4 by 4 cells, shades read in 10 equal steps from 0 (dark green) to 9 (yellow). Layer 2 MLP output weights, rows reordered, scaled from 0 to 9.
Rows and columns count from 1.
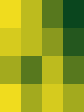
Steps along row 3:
down up down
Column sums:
32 23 23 10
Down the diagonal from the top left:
9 7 7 6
